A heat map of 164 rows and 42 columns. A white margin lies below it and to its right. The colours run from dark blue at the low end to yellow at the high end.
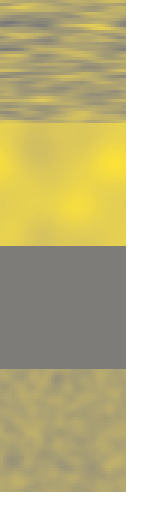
It is made of 4 by 1 panels. Panel 1,1: high, streaked across. Panel 2,1: very high, smooth, faint in contrast. Panel 3,1: middling, flat. Panel 4,1: high, blotchy, faint in contrast.
